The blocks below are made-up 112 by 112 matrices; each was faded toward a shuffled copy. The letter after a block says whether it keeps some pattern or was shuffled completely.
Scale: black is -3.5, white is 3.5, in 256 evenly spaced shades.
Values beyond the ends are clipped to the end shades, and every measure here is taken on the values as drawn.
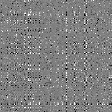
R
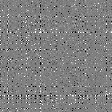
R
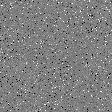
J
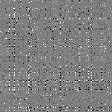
R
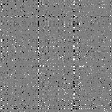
R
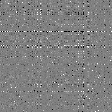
R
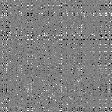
R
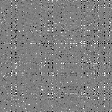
R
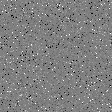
J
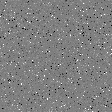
J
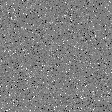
J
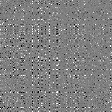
R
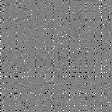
R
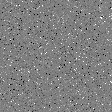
J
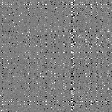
R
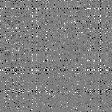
R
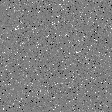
J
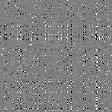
R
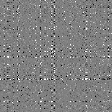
R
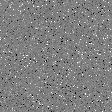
J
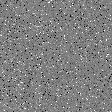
J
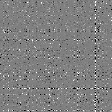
R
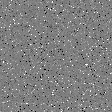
J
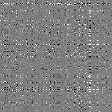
R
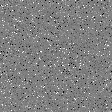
J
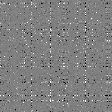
R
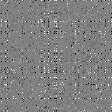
R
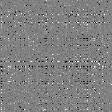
R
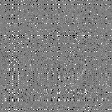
R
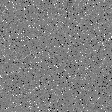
J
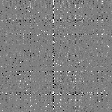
R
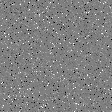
J
